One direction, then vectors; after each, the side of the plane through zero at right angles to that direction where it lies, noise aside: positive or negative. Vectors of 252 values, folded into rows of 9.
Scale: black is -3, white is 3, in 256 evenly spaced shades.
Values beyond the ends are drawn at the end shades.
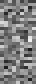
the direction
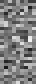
positive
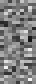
negative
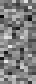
negative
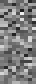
positive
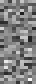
negative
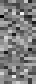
positive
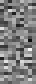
negative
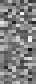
positive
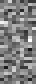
positive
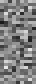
negative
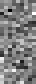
positive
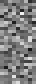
positive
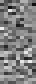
negative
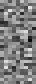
negative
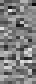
negative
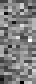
positive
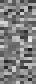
positive
